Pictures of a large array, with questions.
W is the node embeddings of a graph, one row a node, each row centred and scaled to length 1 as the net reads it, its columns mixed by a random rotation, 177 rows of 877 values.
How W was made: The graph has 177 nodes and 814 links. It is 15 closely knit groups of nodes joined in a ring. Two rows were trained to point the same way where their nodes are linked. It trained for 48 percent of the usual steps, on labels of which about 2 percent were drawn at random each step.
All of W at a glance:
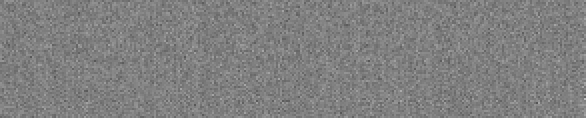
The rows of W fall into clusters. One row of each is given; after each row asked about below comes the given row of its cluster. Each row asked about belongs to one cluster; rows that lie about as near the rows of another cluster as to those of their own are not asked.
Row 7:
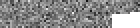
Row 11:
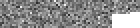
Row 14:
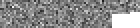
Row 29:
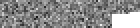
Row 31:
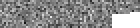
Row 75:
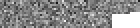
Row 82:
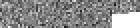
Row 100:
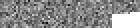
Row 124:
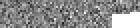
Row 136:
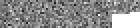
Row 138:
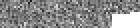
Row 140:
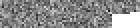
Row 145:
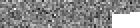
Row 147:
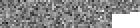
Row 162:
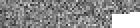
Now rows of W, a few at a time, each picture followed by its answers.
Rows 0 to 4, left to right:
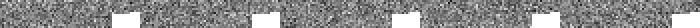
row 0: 145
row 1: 75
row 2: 162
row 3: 138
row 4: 7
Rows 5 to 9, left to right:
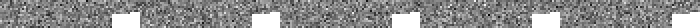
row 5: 7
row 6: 124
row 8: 11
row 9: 147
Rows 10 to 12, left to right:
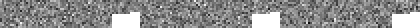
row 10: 140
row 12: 124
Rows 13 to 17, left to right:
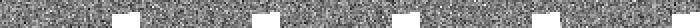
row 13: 31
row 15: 31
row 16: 11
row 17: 82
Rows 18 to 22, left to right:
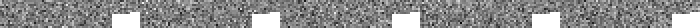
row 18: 145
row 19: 145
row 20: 147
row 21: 145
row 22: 147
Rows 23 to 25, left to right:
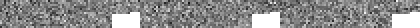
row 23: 75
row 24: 100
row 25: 124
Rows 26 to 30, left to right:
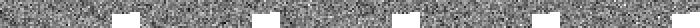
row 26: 162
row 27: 14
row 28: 162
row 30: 11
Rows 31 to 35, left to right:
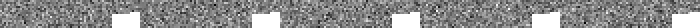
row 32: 136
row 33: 7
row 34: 100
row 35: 31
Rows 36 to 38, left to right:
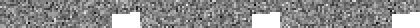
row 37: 82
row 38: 82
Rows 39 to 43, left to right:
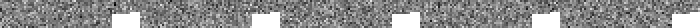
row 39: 82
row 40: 138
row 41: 140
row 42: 100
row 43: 147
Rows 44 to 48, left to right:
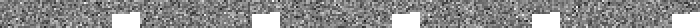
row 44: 136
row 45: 75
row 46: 11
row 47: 140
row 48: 100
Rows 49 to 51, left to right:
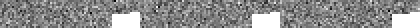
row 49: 124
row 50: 100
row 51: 140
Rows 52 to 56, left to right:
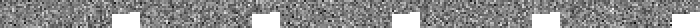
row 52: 31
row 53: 124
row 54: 145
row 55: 136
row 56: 140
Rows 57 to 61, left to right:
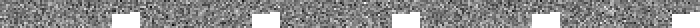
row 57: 138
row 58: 14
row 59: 136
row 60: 138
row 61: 140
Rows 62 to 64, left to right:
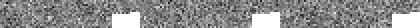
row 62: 162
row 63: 138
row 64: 147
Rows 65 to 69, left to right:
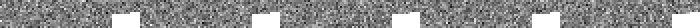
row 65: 7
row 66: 124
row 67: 31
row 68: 124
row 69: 31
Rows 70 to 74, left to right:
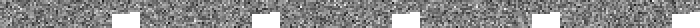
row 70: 14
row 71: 124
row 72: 11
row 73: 138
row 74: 31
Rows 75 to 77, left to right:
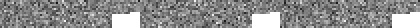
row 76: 11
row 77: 75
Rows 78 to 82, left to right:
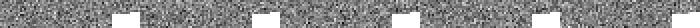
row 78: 147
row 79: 145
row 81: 124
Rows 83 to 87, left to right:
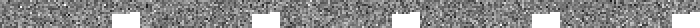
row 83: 11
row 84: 14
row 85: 162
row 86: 136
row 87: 136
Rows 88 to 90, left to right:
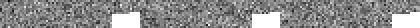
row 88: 82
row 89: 162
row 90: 140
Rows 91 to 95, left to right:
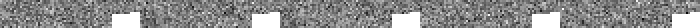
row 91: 140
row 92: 162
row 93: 162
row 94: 82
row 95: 29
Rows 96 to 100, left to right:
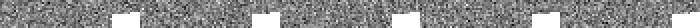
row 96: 100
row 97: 29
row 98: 31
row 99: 82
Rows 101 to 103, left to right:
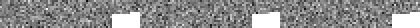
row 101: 7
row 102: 31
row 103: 147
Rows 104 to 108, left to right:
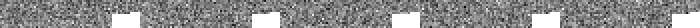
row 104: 138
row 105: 82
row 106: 14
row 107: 29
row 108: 29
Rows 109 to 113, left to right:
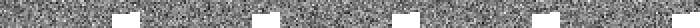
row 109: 75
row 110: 140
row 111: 147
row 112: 124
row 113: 7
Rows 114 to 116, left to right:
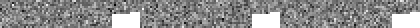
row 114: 82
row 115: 29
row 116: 124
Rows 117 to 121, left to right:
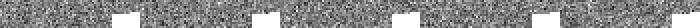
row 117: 31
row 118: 29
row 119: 100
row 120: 145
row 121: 162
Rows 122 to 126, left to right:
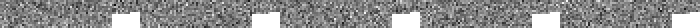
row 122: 138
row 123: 82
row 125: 14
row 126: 145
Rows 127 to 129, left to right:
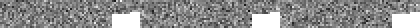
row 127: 124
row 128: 140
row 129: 14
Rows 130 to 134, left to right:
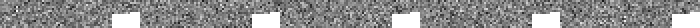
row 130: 100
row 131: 7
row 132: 124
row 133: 147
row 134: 140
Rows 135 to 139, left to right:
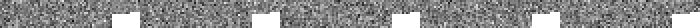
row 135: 75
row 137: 162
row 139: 7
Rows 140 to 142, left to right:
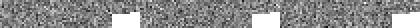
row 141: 14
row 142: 136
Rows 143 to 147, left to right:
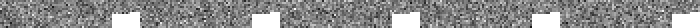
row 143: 162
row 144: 140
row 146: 75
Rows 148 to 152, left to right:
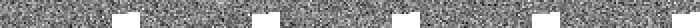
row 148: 31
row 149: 29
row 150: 162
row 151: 136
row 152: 136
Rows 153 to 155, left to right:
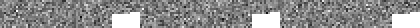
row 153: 100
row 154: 29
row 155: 100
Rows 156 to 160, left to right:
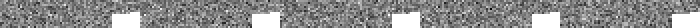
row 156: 11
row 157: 14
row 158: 29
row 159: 100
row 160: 7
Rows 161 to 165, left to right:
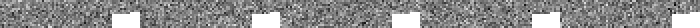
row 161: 145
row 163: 14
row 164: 140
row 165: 82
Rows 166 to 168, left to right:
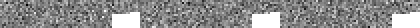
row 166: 31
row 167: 100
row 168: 147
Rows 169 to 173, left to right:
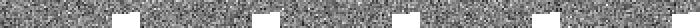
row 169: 162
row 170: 145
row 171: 29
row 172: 7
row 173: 82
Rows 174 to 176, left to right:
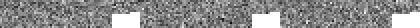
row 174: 75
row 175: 29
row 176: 124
